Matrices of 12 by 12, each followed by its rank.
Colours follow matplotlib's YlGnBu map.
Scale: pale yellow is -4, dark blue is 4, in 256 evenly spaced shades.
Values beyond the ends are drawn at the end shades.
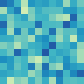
full rank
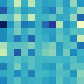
two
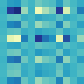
one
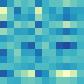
two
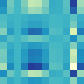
one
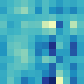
two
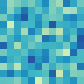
full rank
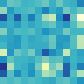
two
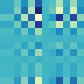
one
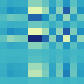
one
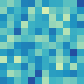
full rank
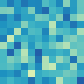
full rank
